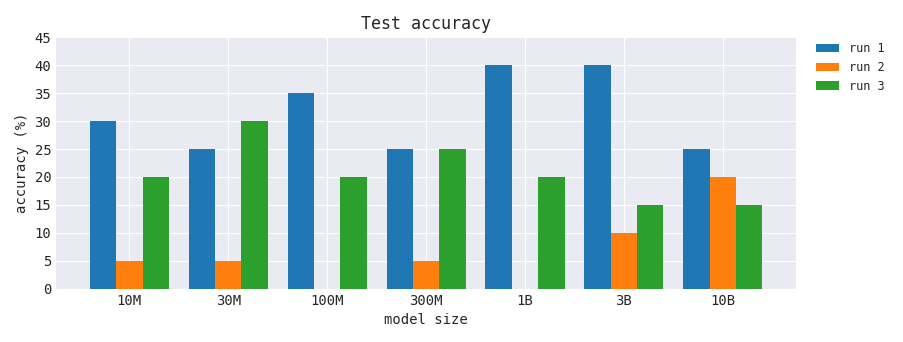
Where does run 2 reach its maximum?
10B
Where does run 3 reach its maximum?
30M
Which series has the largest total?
run 1
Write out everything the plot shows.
Title: Test accuracy
x-axis: model size, ticks 10M 30M 100M 300M 1B 3B 10B
y-axis: accuracy (%), ticks 0 5 10 15 20 25 30 35 40 45
Legend: run 1, run 2, run 3
Values:
run 1: 30 25 35 25 40 40 25
run 2: 5 5 0 5 0 10 20
run 3: 20 30 20 25 20 15 15
